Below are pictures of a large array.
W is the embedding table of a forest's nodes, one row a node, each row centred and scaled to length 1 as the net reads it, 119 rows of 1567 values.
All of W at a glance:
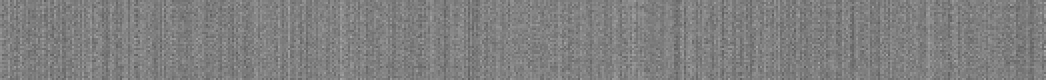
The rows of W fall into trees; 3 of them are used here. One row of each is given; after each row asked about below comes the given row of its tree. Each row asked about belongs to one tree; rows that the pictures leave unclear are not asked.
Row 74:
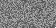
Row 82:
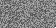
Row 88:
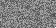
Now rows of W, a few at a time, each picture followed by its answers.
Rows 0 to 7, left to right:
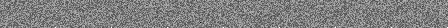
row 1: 74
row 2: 82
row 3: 82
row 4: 88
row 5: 82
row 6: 82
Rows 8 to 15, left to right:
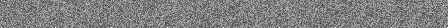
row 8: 74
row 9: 88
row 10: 74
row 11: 88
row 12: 82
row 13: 88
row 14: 82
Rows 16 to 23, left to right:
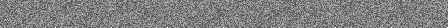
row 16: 74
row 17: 82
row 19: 88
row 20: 88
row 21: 82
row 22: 82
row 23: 82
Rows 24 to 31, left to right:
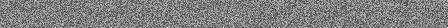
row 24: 74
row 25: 82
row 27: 74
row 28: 88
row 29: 82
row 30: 82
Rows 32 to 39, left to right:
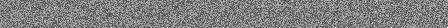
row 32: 74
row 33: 88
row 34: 88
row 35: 82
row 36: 82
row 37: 82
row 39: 82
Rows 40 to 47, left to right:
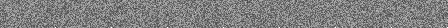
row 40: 88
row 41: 82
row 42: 82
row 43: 88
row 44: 88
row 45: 82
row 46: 88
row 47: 88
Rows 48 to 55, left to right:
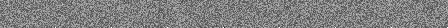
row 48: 74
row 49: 82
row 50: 88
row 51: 88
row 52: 82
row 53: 82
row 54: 82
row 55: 74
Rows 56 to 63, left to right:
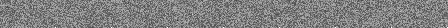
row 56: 82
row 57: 88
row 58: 88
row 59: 88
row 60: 88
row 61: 82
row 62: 74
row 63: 88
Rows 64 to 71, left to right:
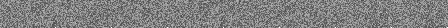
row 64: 74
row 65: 88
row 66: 82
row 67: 74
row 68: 82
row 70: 88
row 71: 88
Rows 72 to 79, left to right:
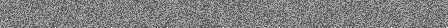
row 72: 74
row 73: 82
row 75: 88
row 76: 82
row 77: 88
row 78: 82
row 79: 88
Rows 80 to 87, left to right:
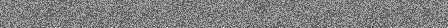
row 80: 88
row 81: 82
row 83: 82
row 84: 74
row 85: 88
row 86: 88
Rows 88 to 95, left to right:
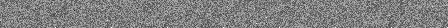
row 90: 74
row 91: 88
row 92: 74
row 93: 82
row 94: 74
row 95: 82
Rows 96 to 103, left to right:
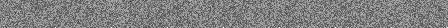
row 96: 74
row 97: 82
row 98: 88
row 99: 82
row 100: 82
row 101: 82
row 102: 82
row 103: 88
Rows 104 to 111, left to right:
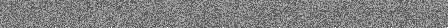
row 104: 74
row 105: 74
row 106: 82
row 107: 88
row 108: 88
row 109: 82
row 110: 82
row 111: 82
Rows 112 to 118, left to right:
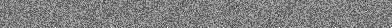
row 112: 82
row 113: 88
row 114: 74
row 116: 82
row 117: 82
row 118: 88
